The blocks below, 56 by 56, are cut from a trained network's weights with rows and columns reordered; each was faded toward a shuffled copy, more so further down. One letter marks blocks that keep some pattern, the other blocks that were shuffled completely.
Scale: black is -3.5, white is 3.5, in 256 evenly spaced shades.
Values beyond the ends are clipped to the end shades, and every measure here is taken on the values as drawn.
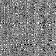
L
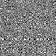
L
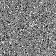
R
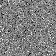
R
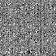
L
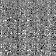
L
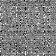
L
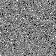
R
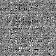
L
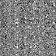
L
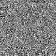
L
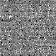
L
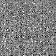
L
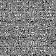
L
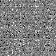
L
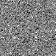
L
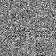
L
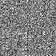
L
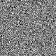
L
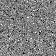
R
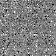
L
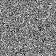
R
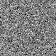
R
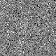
L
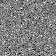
R
